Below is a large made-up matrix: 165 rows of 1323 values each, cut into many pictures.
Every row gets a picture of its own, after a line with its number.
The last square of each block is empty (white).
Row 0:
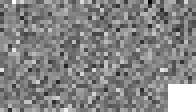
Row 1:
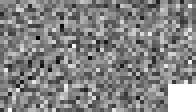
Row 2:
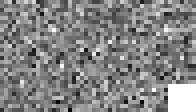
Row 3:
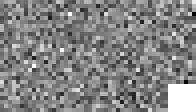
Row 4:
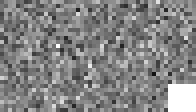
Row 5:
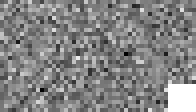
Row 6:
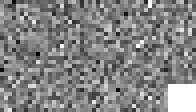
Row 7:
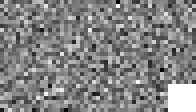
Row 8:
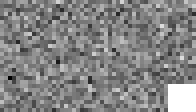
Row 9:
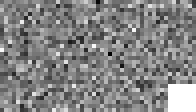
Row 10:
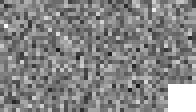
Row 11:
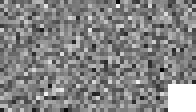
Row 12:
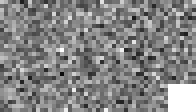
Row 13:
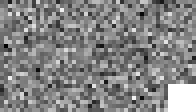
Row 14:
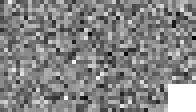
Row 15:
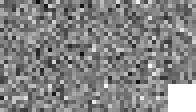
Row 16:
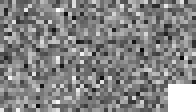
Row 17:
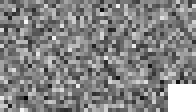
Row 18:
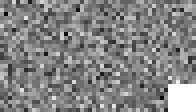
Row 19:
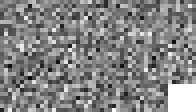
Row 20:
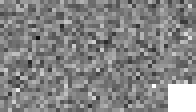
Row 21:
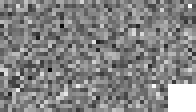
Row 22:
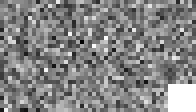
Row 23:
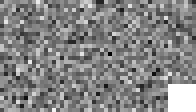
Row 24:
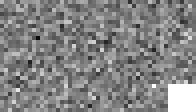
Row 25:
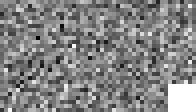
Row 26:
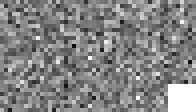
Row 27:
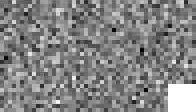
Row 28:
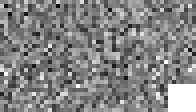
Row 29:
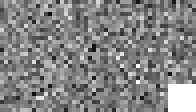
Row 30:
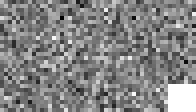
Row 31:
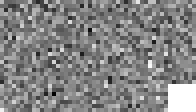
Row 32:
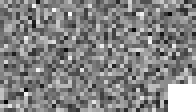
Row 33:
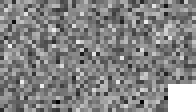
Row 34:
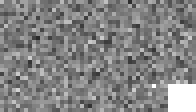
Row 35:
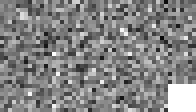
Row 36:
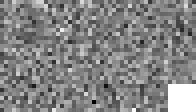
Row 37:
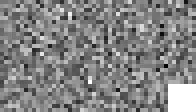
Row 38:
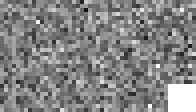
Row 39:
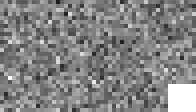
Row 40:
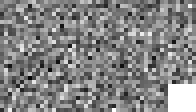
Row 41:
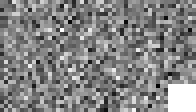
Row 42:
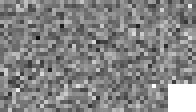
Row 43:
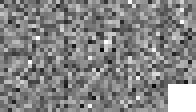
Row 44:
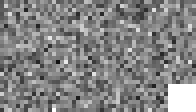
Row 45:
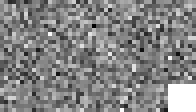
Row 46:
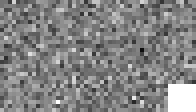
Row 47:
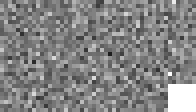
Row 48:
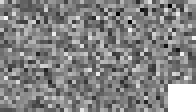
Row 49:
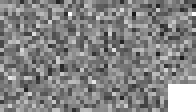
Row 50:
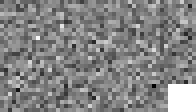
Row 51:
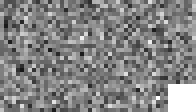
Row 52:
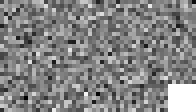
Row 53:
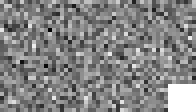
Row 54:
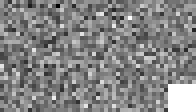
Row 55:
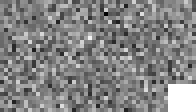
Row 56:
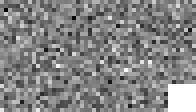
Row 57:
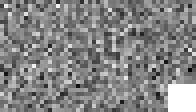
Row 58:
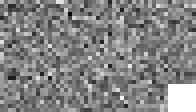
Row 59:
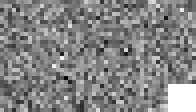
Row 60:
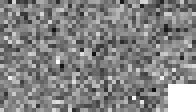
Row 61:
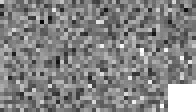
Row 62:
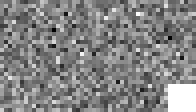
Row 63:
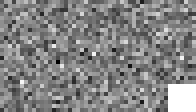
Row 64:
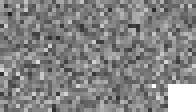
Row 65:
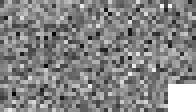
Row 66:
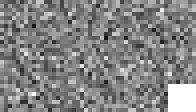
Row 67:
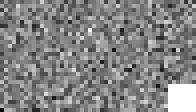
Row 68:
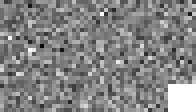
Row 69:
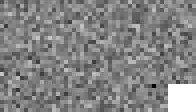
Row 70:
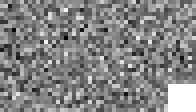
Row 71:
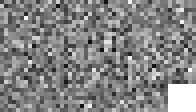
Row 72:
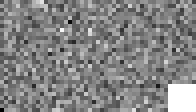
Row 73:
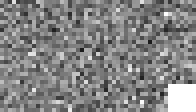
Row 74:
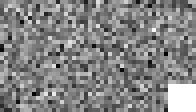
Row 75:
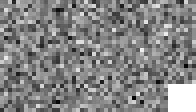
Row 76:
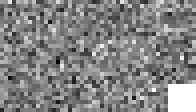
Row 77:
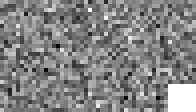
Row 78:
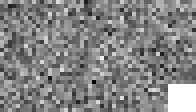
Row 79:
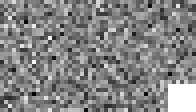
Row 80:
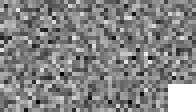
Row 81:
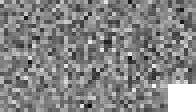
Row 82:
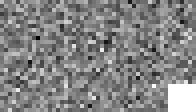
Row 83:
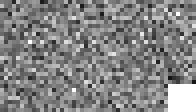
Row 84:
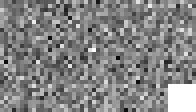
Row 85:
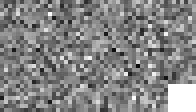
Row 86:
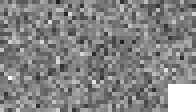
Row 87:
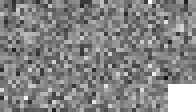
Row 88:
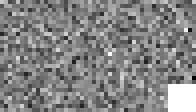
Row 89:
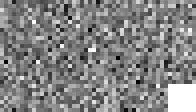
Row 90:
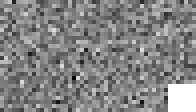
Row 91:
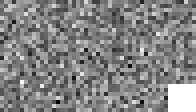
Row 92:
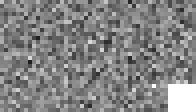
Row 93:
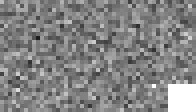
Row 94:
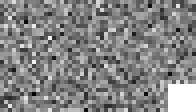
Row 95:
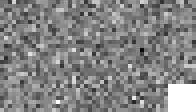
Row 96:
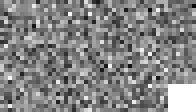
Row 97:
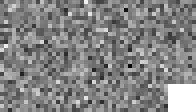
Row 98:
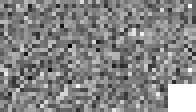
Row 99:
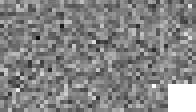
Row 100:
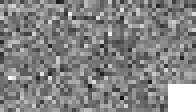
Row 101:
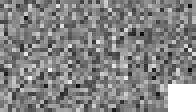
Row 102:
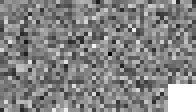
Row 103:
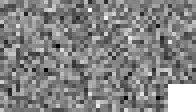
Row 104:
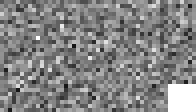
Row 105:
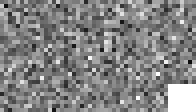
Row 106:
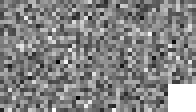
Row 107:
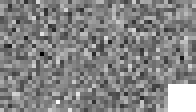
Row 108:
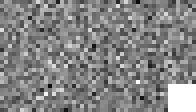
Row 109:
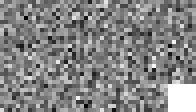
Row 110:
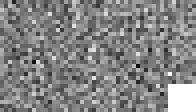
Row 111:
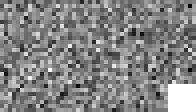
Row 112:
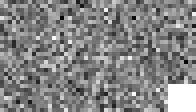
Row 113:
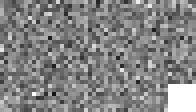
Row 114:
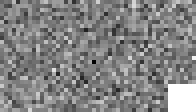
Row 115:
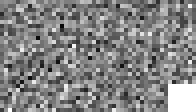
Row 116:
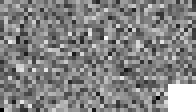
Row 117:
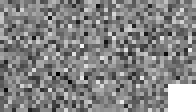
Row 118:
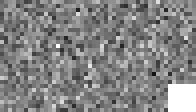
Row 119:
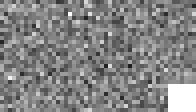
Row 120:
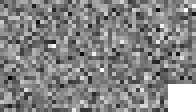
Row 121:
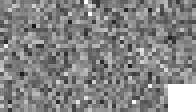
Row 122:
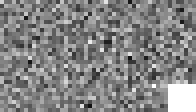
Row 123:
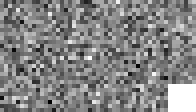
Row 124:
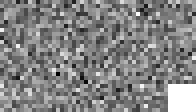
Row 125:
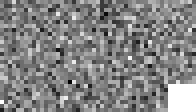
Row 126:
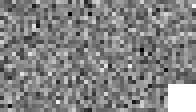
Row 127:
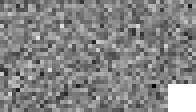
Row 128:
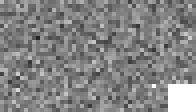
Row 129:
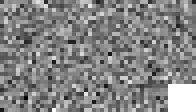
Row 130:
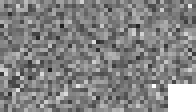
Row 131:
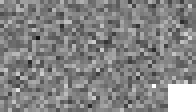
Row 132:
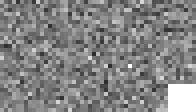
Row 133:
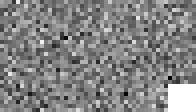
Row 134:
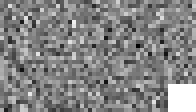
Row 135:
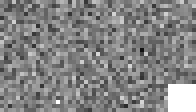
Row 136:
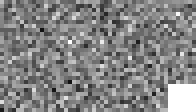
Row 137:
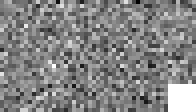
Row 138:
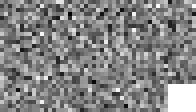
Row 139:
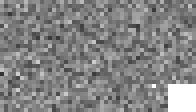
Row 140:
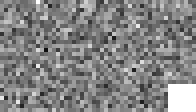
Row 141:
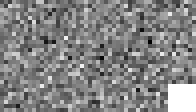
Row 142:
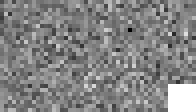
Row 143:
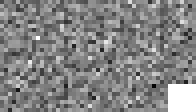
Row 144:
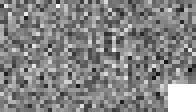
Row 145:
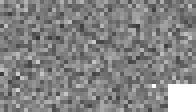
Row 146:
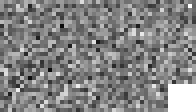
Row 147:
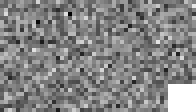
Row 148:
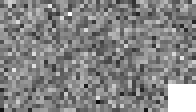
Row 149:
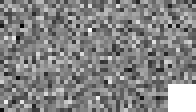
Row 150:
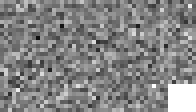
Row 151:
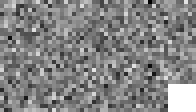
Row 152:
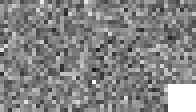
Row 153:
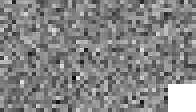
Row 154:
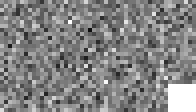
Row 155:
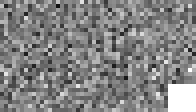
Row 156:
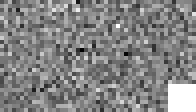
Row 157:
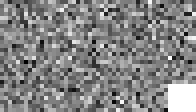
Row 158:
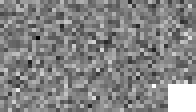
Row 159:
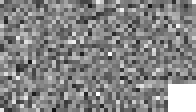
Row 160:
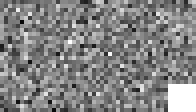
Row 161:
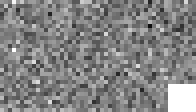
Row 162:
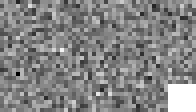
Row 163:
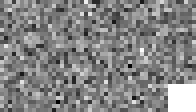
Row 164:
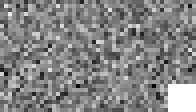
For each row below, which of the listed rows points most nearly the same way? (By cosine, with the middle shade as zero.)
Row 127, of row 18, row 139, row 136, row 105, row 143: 143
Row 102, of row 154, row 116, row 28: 116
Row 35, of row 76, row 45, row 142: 142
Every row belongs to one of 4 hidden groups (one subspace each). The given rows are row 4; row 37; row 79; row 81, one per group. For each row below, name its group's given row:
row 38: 4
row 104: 81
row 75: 37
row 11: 79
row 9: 79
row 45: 4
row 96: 37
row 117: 4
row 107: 37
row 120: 37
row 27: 37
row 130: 81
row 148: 4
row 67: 79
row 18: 4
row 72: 79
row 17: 79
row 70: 37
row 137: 79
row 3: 4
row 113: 79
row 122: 81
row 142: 4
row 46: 37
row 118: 4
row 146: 81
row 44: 81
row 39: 37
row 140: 79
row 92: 81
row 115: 81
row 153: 37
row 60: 37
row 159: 79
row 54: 4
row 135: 37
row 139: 81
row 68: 4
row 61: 37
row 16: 37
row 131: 81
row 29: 79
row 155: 81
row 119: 37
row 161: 79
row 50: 81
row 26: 81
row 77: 4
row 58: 37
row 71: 81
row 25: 81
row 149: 79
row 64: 81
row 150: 81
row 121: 37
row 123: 79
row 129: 79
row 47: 79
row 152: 37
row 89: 79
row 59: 4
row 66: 79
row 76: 37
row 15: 79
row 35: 4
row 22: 79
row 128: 81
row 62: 37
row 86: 37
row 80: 4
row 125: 4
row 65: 4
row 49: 37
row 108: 79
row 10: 4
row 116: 79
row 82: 81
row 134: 79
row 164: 81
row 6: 79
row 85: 79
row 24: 81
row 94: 79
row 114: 4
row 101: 81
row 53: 4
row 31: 79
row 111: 81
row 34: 81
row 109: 81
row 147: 37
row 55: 4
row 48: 4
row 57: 81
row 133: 4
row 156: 4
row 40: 81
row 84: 79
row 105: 81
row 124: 4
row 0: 79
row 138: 37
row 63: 37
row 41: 79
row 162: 4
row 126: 37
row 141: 37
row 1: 81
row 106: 81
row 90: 37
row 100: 37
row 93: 81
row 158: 81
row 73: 37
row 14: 4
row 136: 4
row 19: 81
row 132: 37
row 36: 79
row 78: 37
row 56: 79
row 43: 81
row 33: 37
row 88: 4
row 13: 37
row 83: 4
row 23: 79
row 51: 79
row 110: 79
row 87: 79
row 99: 81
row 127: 81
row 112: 4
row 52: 79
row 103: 4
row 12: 4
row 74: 79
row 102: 79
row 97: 37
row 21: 81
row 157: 4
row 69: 81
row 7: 79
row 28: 81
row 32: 37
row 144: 81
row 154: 79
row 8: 37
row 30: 4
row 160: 79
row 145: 81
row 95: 37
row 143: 81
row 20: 81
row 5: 4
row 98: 81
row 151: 79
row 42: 81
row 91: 37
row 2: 37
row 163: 37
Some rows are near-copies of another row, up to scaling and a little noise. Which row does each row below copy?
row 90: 153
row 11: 7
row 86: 39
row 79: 94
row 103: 77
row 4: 118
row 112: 30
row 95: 46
